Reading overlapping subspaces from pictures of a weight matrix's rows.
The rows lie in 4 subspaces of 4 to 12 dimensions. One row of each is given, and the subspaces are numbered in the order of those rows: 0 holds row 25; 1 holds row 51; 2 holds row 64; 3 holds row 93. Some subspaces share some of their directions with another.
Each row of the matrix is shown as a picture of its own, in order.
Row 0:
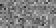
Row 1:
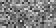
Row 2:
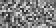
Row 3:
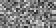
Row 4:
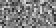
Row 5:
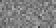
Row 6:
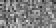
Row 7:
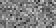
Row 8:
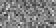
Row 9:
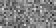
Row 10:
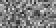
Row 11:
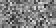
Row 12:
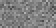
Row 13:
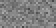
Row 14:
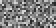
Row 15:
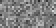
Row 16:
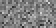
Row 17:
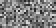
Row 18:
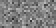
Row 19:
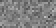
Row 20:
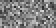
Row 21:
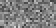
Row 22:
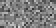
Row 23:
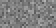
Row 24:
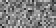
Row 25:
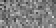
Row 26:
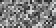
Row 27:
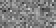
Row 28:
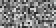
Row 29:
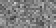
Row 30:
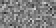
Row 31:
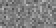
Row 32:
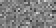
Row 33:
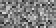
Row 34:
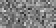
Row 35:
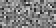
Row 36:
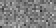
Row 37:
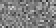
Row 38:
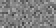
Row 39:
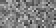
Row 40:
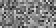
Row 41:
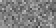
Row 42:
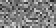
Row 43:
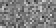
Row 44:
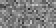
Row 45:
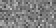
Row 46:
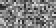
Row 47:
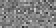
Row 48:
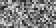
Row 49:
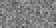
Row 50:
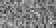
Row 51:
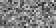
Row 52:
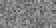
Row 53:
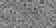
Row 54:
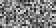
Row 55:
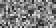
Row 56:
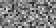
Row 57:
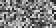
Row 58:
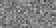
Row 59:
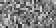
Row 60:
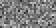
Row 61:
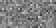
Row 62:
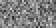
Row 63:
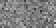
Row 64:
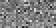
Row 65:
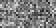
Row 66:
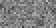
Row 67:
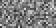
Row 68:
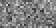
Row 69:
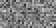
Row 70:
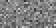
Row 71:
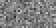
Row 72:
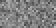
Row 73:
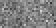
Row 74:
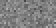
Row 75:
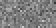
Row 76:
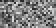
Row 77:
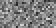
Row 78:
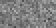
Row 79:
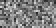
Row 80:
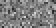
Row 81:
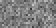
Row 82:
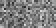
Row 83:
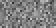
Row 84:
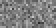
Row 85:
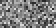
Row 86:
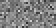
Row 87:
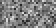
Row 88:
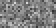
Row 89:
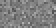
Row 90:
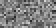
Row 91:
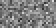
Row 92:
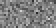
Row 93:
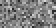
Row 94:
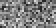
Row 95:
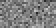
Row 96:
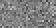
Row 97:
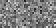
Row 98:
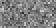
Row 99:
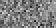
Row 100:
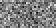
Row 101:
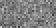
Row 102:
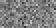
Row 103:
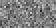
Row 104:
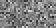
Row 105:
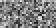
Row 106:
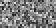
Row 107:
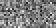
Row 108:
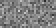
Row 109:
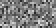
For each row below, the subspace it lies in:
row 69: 1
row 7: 1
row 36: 2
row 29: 1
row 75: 0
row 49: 1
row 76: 0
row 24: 1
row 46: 1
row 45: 0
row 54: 2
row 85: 2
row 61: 0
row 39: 1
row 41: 0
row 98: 1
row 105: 0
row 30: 1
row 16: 0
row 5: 0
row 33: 0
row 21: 2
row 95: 0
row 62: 0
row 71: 1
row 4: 3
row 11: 1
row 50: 0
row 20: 0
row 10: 1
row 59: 0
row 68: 0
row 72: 1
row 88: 0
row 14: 0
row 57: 3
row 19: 1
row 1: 1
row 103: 0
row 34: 1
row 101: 2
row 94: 3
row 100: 0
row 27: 1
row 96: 3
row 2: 0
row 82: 1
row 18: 1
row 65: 0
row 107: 0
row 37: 3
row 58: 2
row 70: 2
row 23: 2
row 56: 0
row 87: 1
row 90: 1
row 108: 2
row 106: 0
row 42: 2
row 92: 0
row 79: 0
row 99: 0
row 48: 1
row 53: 1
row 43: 3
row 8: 0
